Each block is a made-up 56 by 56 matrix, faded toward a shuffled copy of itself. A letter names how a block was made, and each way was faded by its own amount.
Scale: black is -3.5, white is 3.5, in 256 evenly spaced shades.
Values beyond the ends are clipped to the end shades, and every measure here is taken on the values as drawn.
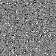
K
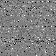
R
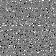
R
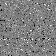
R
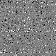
R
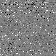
R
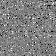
R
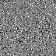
K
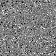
K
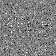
K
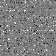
R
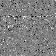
R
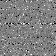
R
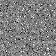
K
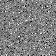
K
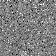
K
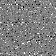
R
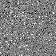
K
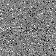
K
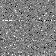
K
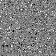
K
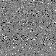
R
